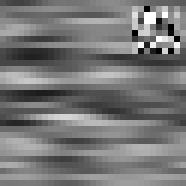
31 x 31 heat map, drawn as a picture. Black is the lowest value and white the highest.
The top right is the roughest part. No overall slope runs across the table. An odd patch, rougher than its surroundings, sits in the top right. The grain runs across in streaks.
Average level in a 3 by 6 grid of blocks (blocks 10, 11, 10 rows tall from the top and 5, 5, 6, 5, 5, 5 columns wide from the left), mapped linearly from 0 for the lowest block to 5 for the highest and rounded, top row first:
1 0 2 4 4 3 | 1 1 2 2 1 0 | 5 3 1 4 4 4
